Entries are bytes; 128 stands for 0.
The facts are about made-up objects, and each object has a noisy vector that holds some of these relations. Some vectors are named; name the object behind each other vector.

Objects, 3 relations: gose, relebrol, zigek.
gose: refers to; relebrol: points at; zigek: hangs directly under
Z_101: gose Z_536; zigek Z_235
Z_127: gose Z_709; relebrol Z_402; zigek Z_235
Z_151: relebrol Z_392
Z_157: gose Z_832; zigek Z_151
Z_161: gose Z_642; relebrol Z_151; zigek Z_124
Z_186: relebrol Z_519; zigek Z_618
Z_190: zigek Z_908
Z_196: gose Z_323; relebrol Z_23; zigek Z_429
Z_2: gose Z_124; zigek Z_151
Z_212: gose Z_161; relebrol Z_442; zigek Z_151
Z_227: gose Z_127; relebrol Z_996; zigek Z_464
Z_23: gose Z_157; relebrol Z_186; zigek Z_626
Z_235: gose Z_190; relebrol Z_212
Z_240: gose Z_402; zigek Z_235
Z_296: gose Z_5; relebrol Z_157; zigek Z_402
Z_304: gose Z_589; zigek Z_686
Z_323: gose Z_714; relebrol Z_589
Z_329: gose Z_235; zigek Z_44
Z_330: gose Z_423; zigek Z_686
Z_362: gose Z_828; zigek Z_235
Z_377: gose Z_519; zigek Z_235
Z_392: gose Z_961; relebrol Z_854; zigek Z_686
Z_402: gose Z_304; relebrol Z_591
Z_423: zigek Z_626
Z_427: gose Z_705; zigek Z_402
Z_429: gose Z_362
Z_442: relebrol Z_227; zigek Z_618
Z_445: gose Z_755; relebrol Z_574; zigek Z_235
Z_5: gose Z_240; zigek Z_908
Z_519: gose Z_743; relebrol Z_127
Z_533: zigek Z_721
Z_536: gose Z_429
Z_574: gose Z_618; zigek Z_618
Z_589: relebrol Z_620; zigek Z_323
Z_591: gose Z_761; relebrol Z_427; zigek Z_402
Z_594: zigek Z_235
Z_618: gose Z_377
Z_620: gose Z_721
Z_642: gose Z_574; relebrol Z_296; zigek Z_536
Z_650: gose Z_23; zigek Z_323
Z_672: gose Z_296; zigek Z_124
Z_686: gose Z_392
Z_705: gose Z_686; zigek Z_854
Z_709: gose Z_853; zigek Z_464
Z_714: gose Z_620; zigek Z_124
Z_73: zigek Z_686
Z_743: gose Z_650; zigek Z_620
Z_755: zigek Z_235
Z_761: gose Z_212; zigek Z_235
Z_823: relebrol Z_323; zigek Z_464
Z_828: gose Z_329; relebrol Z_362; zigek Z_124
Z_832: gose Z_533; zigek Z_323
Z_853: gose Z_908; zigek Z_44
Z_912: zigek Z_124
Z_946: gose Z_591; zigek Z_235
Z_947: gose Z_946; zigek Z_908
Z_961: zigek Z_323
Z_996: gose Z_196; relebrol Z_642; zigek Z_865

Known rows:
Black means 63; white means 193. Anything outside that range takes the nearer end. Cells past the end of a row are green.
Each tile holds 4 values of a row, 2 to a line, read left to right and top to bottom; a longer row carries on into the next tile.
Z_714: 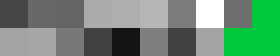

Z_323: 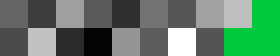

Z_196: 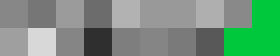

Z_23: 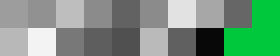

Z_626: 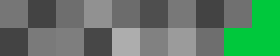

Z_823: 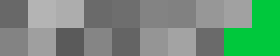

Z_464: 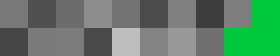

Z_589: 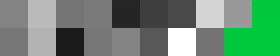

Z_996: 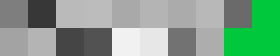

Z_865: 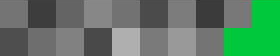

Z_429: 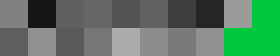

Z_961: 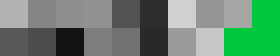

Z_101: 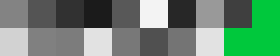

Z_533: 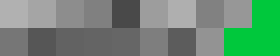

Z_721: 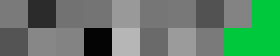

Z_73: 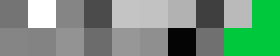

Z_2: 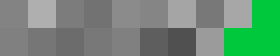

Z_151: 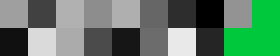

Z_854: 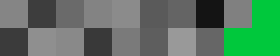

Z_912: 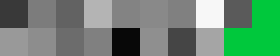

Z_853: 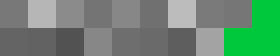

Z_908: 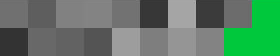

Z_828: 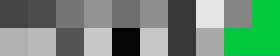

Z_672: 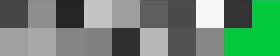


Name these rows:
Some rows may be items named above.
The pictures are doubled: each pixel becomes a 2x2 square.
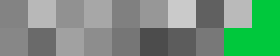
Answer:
Z_574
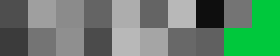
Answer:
Z_686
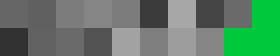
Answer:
Z_908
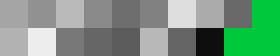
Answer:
Z_23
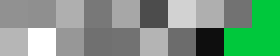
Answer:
Z_186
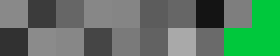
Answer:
Z_854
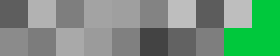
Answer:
Z_947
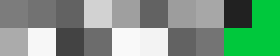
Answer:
Z_296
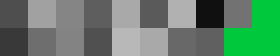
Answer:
Z_686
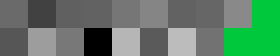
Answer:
Z_620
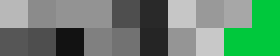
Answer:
Z_961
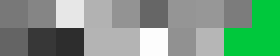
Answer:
Z_227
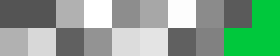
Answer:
Z_642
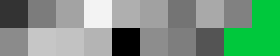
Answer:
Z_161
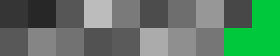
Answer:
Z_124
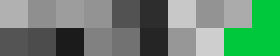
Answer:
Z_961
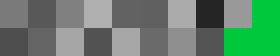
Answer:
Z_618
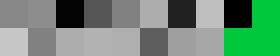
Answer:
Z_240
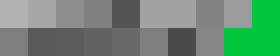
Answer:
Z_533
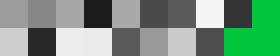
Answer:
Z_127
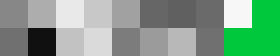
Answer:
Z_212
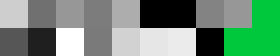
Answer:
Z_402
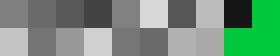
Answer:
Z_445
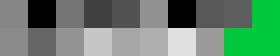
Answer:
Z_235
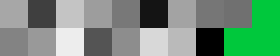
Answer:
Z_519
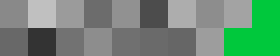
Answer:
Z_427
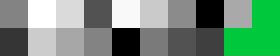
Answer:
Z_392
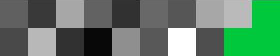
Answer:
Z_323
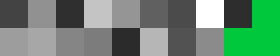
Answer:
Z_672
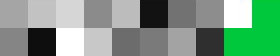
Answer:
Z_591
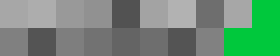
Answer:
Z_743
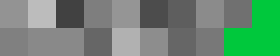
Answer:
Z_5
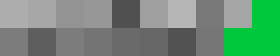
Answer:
Z_743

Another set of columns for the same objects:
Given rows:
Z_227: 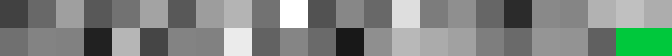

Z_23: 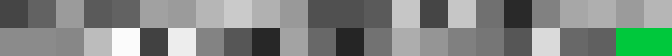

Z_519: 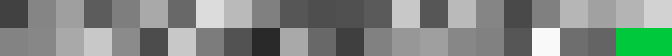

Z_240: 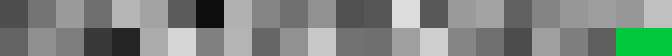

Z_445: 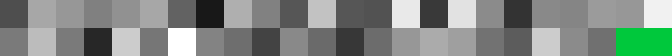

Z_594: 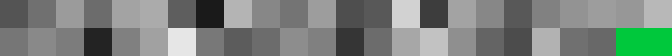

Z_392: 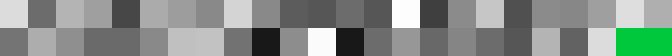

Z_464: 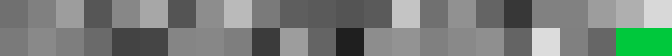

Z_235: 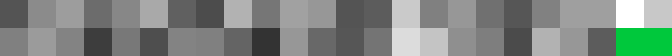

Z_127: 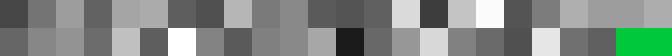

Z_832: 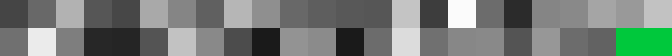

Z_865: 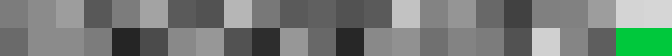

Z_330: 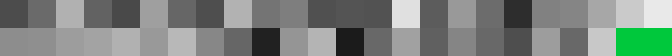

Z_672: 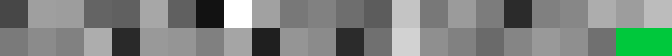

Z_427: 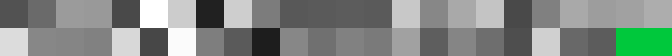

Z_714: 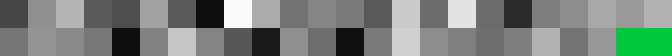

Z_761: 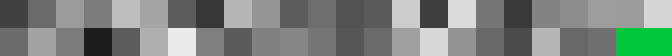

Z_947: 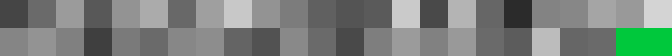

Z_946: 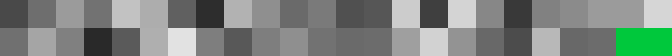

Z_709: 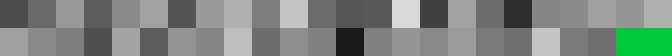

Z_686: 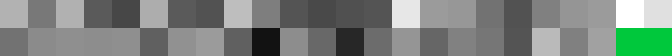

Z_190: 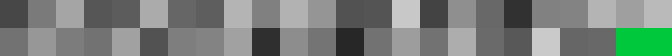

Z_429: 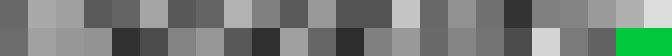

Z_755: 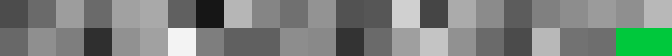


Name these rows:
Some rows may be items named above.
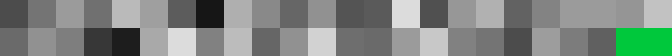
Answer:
Z_240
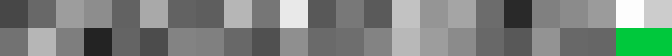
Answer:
Z_642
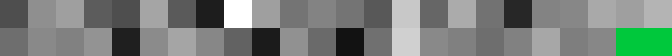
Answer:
Z_912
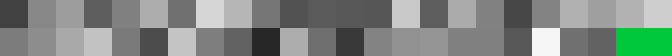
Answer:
Z_519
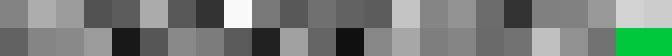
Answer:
Z_124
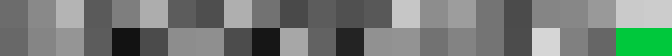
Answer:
Z_721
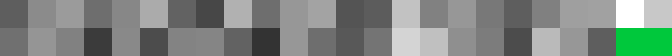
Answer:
Z_235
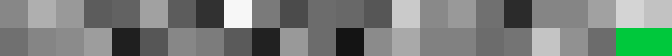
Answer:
Z_124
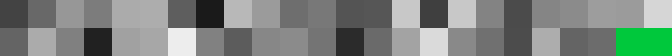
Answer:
Z_377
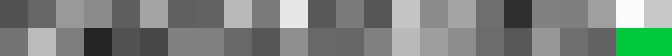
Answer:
Z_642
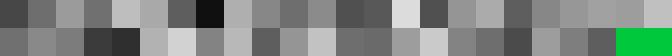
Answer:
Z_240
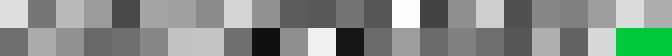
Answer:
Z_392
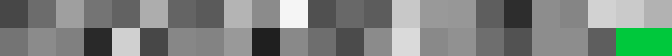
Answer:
Z_442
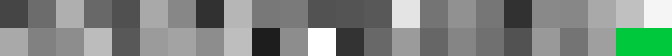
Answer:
Z_304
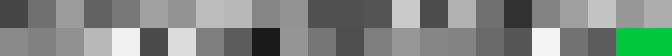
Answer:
Z_186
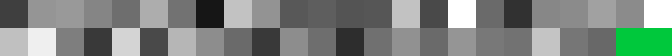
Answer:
Z_574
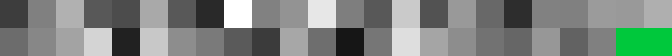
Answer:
Z_828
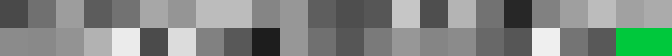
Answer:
Z_186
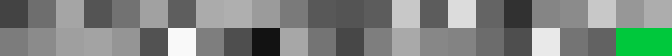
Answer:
Z_196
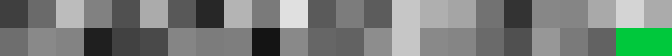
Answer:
Z_996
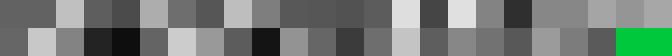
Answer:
Z_961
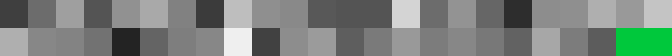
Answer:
Z_5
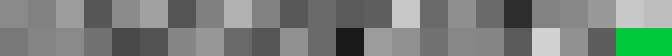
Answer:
Z_908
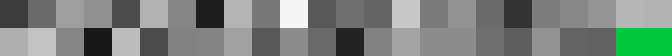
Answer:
Z_157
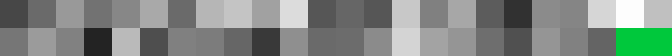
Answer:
Z_212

